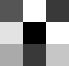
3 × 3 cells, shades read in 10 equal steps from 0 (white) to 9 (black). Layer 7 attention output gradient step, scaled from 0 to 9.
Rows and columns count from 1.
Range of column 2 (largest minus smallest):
9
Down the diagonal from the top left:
6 9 2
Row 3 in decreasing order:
7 3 2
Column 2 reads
0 9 7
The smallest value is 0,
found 2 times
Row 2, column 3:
0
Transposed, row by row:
6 1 3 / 0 9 7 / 7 0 2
